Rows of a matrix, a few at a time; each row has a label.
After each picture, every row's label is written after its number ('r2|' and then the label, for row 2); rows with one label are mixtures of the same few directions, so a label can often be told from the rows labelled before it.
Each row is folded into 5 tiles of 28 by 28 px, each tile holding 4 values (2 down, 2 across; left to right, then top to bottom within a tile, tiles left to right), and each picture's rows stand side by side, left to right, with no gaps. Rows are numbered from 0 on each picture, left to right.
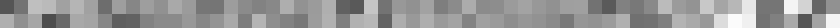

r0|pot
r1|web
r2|web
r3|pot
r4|pot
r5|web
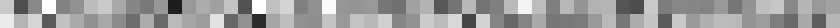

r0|pot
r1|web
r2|pot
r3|pot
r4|web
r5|web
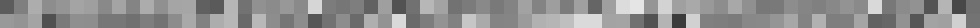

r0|pot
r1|web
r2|web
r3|pot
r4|web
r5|web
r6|web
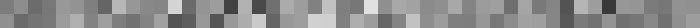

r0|web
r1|web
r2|web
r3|web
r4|pot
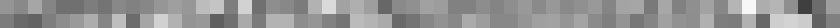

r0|web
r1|web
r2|pot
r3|pot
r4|web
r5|pot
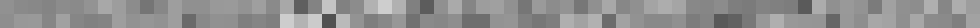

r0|pot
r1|pot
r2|pot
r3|pot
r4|pot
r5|web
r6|web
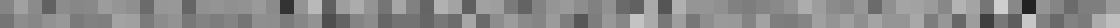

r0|pot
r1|pot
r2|pot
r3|pot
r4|web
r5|pot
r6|web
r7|pot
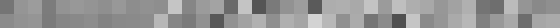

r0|pot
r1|web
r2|web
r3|web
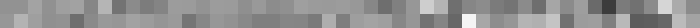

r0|web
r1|pot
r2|pot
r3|pot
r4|pot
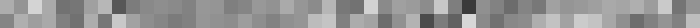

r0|web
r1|web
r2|web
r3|pot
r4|web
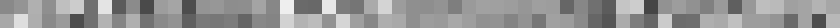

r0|web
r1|pot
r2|pot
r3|web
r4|web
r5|web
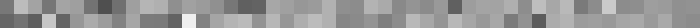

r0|pot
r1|pot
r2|web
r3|web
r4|pot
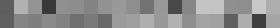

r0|pot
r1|web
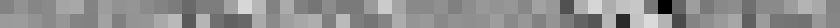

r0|web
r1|pot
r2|pot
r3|web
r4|pot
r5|pot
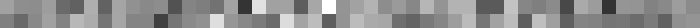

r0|web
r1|web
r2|pot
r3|web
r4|pot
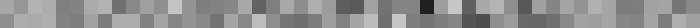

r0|web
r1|web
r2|web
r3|pot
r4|web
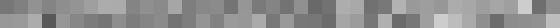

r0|pot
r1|web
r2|web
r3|web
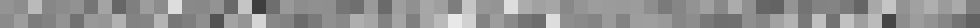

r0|web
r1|web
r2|web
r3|web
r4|pot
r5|web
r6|pot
